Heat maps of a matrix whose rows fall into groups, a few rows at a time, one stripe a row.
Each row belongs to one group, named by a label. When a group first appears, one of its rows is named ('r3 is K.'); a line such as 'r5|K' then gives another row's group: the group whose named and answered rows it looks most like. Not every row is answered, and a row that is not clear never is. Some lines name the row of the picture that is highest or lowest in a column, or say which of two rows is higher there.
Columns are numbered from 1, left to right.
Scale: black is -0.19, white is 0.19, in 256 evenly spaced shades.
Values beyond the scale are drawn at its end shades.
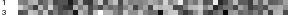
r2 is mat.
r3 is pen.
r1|pen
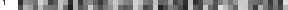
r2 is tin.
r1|tin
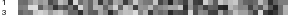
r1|tin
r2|pen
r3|tin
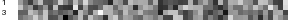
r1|tin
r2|mat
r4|pen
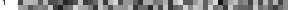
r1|pen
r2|mat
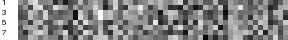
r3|pen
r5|tin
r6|pen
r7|tin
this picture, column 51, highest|7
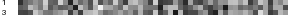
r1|tin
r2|pen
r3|tin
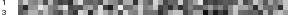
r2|tin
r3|pen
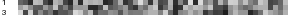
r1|tin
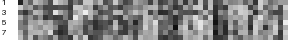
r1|tin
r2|mat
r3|tin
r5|mat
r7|mat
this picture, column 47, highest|3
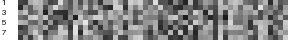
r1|tin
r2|tin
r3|mat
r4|pen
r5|mat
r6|tin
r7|tin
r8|tin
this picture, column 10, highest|7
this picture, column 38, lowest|3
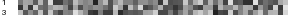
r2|tin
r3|mat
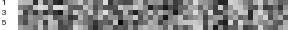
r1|mat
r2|tin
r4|pen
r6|mat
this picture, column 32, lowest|3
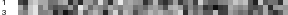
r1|tin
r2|pen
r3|pen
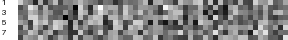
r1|mat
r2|pen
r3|pen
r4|pen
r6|tin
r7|pen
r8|tin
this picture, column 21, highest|6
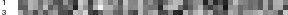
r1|pen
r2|pen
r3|mat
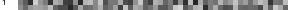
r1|tin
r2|pen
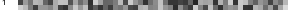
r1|tin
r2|mat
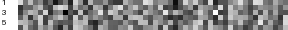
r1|mat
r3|pen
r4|tin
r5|mat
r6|mat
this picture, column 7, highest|5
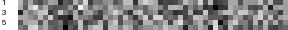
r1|mat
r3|tin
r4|mat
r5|pen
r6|pen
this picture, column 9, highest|3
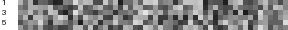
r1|mat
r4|tin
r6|mat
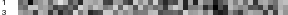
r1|tin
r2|pen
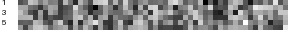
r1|pen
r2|mat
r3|mat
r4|mat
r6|tin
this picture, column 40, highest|5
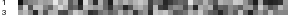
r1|tin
